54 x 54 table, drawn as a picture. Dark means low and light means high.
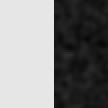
It is made of 1 by 2 panels. Panel 1,1: very high, flat. Panel 1,2: very low, blotchy, faint in contrast.
